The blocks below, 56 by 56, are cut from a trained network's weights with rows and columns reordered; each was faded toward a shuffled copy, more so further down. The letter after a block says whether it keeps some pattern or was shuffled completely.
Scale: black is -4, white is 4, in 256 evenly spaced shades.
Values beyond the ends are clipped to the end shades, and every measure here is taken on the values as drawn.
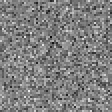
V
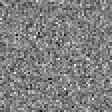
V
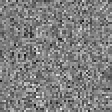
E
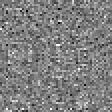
E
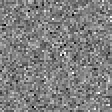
V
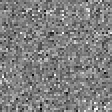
E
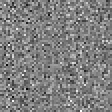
E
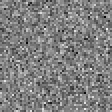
V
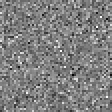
V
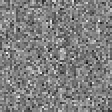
E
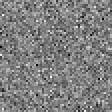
V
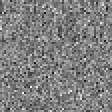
E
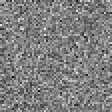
E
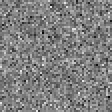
V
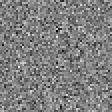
E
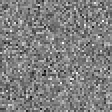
V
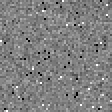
V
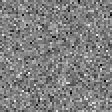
V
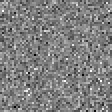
V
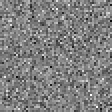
V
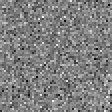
V
